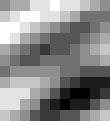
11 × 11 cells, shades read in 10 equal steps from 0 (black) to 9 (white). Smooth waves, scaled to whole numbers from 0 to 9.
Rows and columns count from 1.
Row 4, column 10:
5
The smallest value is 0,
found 3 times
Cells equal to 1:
8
